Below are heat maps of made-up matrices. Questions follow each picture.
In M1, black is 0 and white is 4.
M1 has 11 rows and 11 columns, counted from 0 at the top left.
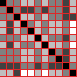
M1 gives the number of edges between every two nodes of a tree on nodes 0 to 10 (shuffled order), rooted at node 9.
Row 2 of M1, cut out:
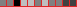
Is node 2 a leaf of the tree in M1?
no
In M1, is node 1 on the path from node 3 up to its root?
yes
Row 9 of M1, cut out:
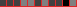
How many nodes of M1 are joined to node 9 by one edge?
6
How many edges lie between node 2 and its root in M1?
1
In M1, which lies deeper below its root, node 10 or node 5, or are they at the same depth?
node 10
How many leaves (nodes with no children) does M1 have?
8
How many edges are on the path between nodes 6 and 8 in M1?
3
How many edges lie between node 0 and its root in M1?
1
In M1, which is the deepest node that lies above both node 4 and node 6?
1
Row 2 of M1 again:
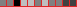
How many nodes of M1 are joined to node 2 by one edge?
2
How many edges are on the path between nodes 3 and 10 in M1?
4
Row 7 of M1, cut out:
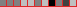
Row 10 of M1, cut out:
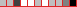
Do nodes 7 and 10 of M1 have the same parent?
no
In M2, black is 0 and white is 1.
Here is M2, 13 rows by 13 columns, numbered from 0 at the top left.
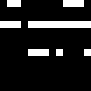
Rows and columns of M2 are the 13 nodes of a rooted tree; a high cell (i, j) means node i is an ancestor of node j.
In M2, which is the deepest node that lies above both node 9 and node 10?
0
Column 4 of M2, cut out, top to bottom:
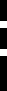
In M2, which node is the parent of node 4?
7
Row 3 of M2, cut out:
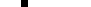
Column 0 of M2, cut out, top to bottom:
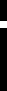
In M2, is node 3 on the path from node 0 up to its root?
yes
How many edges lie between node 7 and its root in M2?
1
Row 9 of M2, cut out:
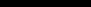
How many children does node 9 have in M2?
0
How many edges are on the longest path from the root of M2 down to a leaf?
2
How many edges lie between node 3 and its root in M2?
0
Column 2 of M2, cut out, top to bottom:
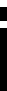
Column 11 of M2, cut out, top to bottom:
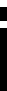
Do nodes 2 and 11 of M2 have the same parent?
yes
